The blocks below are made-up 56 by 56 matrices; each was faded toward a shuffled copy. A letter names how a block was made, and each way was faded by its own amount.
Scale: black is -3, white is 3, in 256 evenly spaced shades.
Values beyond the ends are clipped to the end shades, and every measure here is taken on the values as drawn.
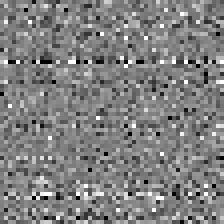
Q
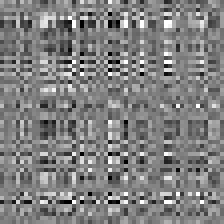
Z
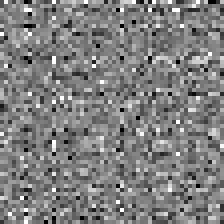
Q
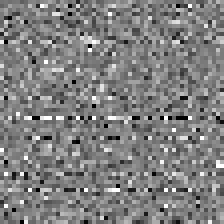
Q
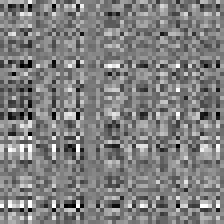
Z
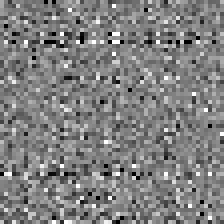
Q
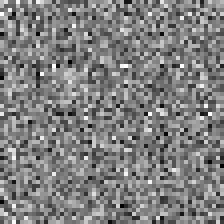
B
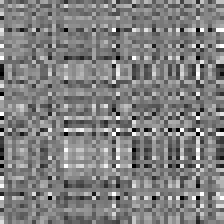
Z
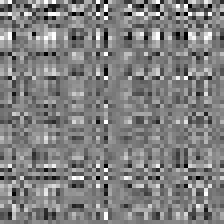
Z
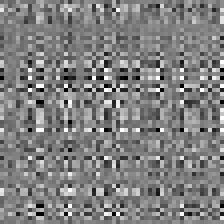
Z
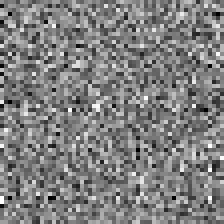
B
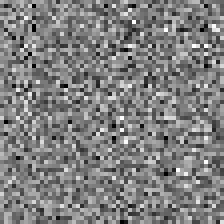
B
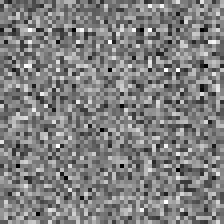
B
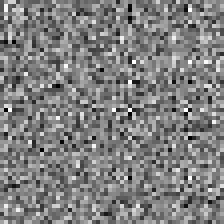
B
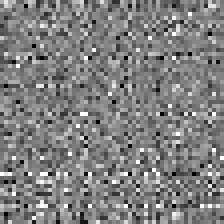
Q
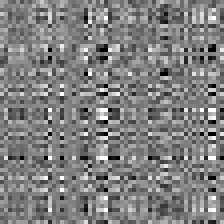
Z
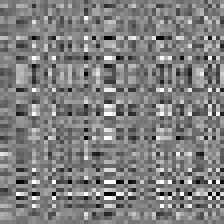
Z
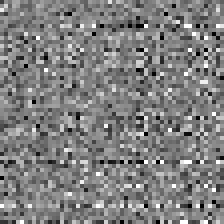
Q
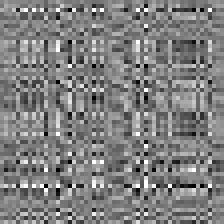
Z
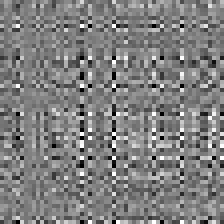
Z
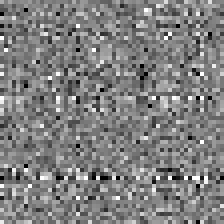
Q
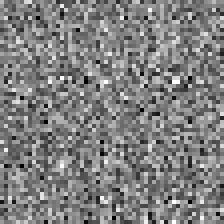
B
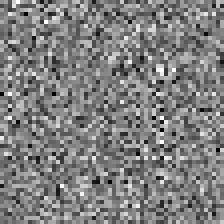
B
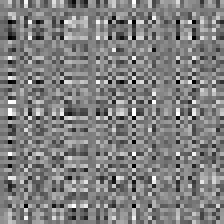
Z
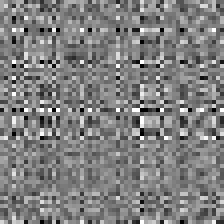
Z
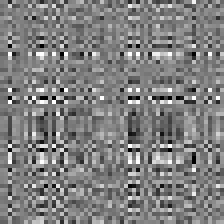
Z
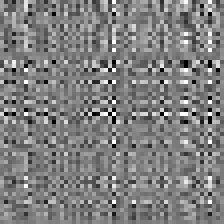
Z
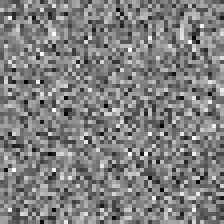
B
